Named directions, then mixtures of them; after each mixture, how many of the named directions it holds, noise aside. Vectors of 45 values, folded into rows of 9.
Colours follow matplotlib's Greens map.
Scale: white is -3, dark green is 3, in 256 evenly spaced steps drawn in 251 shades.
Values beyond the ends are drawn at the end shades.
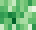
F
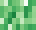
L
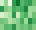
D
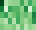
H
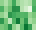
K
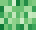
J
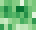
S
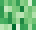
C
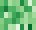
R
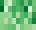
two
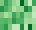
one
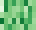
three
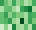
three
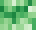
three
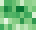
one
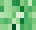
three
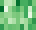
three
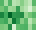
three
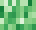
three
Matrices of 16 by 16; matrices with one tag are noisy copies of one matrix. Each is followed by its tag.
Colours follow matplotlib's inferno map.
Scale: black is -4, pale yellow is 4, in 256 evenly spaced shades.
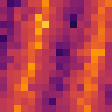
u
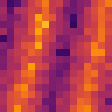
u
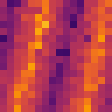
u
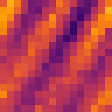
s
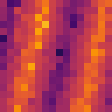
u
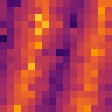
u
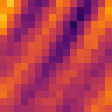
s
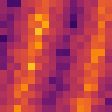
u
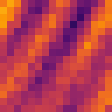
s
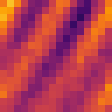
s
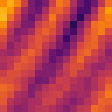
s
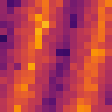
u
